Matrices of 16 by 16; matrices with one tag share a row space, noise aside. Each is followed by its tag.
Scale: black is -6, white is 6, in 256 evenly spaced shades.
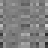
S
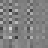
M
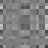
S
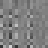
M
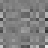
S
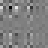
M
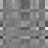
S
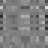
S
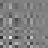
M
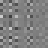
M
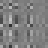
M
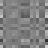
S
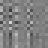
M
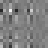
M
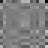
S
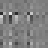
M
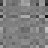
S
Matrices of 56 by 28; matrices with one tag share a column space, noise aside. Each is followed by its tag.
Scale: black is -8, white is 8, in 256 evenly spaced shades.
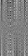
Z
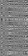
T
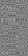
T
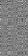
T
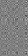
T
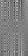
Z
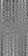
Z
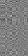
T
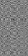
T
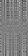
Z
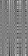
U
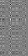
T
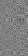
T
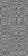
T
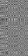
T
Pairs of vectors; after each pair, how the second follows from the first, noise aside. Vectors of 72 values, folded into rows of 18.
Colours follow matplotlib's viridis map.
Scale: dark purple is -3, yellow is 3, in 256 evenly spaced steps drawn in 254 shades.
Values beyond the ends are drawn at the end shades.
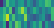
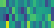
negated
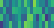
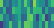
copied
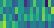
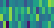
reversed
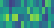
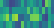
copied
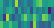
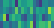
negated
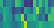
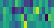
copied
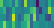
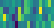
reversed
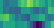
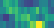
negated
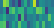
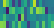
copied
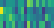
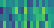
negated
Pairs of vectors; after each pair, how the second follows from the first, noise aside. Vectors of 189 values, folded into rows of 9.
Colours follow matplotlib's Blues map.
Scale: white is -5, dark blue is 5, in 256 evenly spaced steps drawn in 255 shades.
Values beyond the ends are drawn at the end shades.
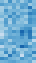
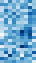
scaled up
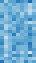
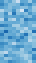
shuffled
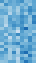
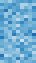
shuffled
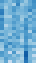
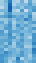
reversed
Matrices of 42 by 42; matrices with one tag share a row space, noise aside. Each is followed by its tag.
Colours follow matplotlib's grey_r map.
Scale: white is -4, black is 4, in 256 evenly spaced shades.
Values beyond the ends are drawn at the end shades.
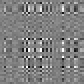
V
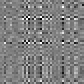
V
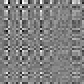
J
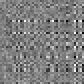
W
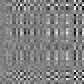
W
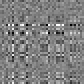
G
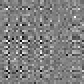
J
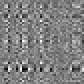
J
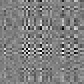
V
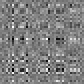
G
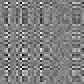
J
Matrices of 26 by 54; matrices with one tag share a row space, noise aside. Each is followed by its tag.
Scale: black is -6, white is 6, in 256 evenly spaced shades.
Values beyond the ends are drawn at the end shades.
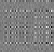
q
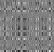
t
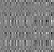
q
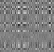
t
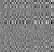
q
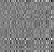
q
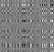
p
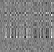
q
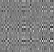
p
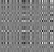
p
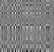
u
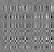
q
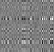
p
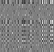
p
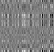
p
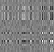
p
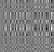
q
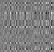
q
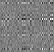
p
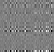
q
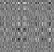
t
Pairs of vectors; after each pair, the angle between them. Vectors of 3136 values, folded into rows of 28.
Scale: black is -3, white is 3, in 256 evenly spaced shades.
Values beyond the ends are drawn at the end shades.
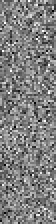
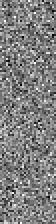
partly aligned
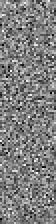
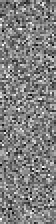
nearly opposite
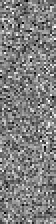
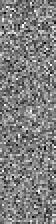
partly aligned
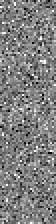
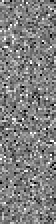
orthogonal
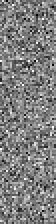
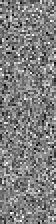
orthogonal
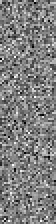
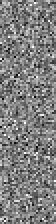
nearly opposite
